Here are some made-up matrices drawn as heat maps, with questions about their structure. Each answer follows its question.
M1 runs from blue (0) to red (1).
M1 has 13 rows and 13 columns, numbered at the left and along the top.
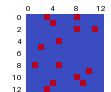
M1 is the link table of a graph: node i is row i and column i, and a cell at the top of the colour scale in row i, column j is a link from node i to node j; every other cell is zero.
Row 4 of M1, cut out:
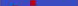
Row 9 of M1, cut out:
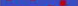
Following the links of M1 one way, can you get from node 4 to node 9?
yes
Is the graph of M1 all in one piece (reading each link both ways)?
no
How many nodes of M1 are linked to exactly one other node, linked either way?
1
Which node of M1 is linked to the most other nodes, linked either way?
node 8
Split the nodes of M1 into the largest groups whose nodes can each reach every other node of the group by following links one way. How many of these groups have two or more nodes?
1
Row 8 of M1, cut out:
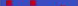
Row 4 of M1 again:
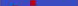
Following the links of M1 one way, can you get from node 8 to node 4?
yes
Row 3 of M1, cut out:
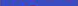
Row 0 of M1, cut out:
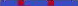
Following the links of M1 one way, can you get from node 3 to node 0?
no
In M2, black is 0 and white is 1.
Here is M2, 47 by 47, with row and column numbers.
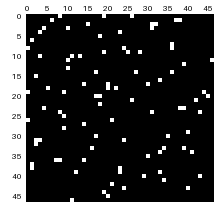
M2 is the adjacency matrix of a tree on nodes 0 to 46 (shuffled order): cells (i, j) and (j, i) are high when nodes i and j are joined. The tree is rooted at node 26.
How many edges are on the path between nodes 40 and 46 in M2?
7
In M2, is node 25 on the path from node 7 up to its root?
no
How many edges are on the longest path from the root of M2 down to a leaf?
11
